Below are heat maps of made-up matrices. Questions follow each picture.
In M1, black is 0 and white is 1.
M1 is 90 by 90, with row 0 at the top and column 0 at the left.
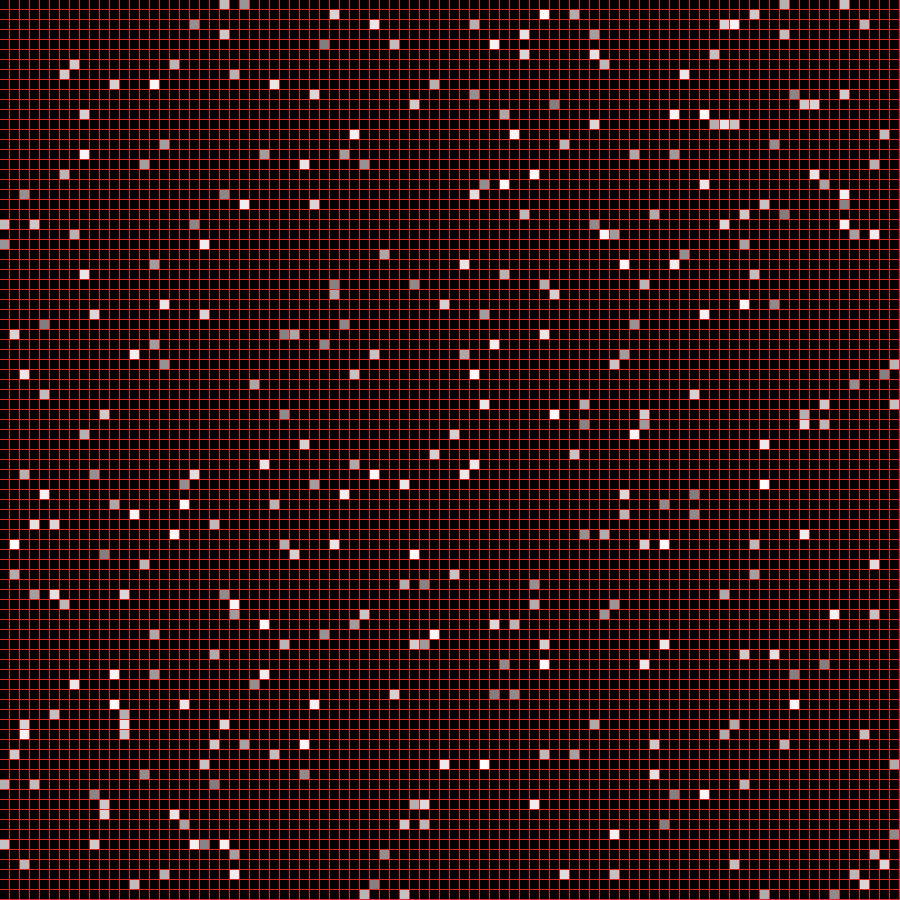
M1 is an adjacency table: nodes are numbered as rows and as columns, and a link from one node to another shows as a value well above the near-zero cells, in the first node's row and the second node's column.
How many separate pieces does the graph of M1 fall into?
1
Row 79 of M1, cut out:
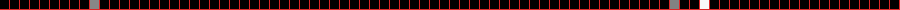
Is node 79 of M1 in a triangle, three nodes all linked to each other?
no
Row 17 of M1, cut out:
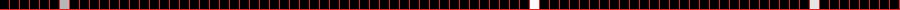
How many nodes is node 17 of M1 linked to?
3
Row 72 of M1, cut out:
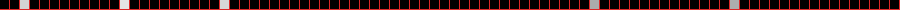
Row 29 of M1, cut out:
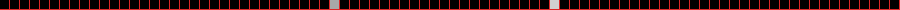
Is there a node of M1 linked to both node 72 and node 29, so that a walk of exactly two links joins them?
no
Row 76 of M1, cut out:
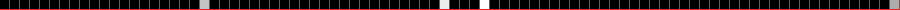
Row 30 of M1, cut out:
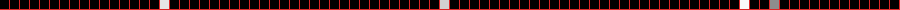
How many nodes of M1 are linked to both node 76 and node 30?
1
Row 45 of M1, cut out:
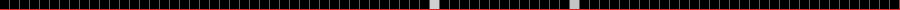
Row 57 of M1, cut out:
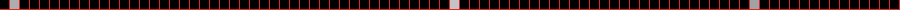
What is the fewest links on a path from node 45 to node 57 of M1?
1
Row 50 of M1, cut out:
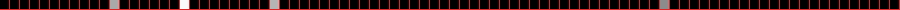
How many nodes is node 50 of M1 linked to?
4
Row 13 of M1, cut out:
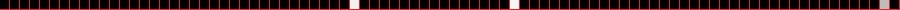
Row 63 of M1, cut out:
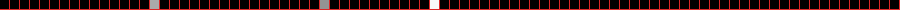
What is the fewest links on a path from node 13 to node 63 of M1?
5
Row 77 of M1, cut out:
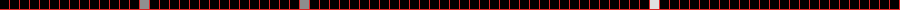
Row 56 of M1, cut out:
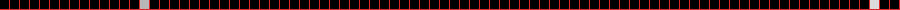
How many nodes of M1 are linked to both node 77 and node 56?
1
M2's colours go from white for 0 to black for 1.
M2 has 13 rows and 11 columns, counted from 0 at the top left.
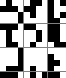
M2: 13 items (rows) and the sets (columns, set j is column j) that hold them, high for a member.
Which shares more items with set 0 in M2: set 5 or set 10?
set 5
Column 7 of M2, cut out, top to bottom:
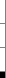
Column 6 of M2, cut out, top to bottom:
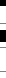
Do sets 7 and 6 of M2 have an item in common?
no
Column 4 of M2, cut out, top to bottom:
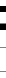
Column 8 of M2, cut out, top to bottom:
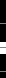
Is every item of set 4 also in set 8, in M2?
yes
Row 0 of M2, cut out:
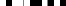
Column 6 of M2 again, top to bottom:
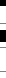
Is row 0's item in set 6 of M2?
yes
